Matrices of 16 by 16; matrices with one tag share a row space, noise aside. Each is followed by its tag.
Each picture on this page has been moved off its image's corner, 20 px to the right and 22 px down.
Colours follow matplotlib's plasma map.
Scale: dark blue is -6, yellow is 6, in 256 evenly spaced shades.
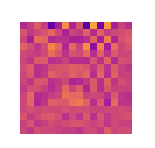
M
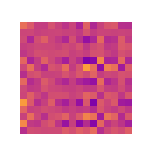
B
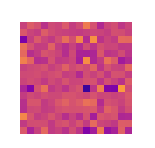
B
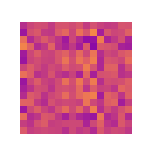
B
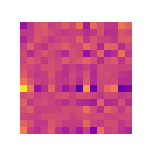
B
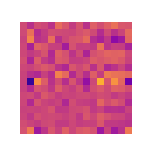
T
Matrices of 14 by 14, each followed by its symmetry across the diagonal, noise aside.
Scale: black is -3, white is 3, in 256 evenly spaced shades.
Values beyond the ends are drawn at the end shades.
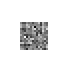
antisymmetric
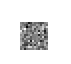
antisymmetric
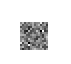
symmetric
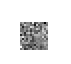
antisymmetric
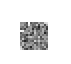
symmetric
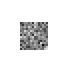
symmetric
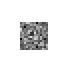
symmetric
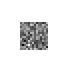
neither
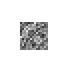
symmetric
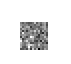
neither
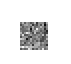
antisymmetric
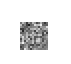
symmetric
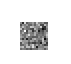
neither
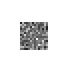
symmetric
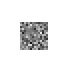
antisymmetric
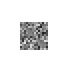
antisymmetric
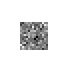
symmetric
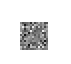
antisymmetric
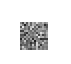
antisymmetric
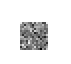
neither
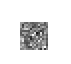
neither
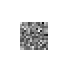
neither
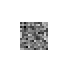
neither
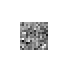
neither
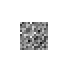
symmetric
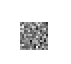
neither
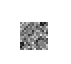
symmetric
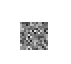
antisymmetric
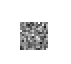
neither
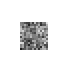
antisymmetric
